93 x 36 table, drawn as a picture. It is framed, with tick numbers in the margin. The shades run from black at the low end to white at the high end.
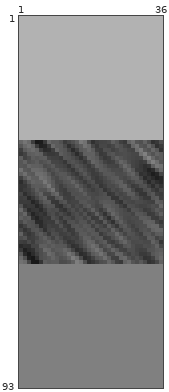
It is made of 3 by 1 panels. Panel 1,1: high, flat. Panel 2,1: low, slanting down to the right. Panel 3,1: middling, flat.
